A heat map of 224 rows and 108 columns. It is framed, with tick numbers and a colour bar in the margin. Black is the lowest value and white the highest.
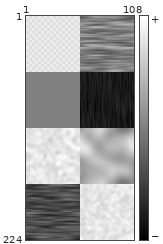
It is made of 4 by 2 panels. Panel 1,1: very high, checkered, faint in contrast. Panel 1,2: middling, streaked across. Panel 2,1: middling, flat. Panel 2,2: very low, streaked downward, faint in contrast. Panel 3,1: very high, blotchy, faint in contrast. Panel 3,2: high, smooth. Panel 4,1: low, streaked across. Panel 4,2: very high, blotchy, faint in contrast.
